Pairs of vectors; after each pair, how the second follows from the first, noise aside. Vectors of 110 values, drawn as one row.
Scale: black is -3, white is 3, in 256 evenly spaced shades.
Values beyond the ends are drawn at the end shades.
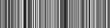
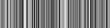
negated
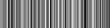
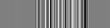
partly zeroed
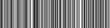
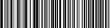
scaled up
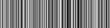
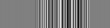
partly zeroed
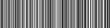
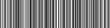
wrapped around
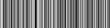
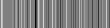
partly zeroed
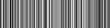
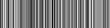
wrapped around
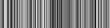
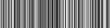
reversed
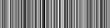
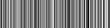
wrapped around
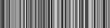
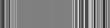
partly zeroed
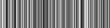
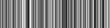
reversed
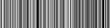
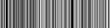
reversed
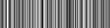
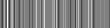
partly zeroed
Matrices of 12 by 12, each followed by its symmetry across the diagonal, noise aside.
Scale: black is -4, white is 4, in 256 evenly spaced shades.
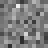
neither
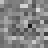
neither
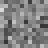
neither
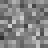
neither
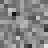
symmetric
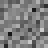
symmetric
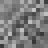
symmetric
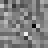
antisymmetric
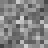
symmetric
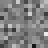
antisymmetric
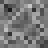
symmetric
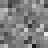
antisymmetric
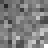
symmetric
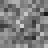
neither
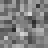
antisymmetric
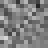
antisymmetric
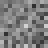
symmetric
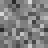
antisymmetric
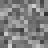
neither
